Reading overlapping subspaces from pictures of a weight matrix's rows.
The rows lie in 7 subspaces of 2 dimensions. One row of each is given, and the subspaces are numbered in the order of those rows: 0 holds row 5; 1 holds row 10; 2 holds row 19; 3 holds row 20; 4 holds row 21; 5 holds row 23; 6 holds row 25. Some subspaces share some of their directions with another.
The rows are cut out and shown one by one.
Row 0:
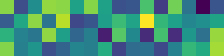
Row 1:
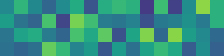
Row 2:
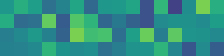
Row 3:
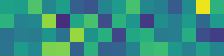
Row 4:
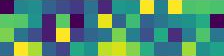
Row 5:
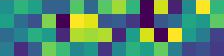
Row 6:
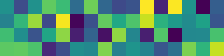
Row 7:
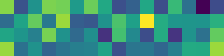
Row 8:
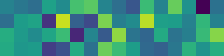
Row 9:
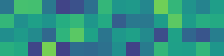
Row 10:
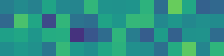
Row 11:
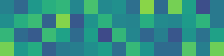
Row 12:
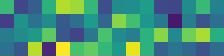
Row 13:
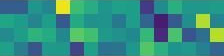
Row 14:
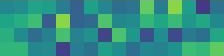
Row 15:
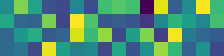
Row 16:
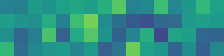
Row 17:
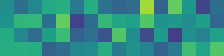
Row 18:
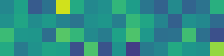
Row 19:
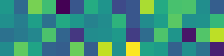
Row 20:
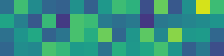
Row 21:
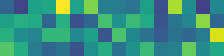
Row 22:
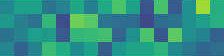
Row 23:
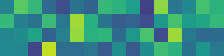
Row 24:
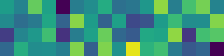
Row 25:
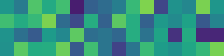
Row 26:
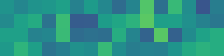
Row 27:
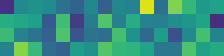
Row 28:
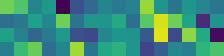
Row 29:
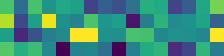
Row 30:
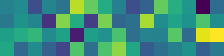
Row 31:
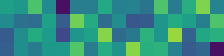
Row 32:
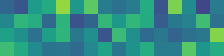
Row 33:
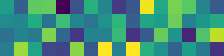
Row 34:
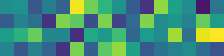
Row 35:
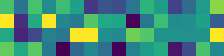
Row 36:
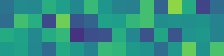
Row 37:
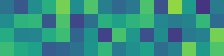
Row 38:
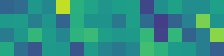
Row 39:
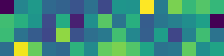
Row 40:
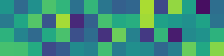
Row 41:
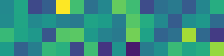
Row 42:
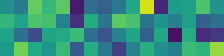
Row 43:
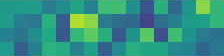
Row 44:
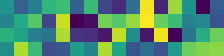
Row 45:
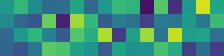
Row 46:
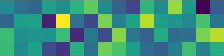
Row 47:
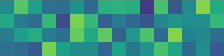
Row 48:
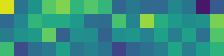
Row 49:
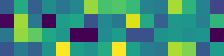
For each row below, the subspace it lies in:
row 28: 4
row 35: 1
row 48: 3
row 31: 2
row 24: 2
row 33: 2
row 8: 6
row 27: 3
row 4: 3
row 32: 4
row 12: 5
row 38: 4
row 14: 5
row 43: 0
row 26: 0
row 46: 6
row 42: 6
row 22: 0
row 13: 4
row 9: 5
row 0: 3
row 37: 4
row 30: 6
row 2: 1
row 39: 3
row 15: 5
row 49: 1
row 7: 3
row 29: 1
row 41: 2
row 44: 0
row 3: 6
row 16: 0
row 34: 6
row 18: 2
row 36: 1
